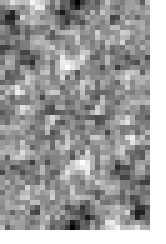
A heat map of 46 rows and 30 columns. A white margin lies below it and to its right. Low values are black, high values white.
A half turn leaves it unchanged. No regular stripes run through it. No overall slope runs across the table.
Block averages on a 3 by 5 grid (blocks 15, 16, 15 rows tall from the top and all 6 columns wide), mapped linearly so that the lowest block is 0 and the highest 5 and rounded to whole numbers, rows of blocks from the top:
0 5 3 3 4 / 5 3 3 3 5 / 4 3 3 5 0
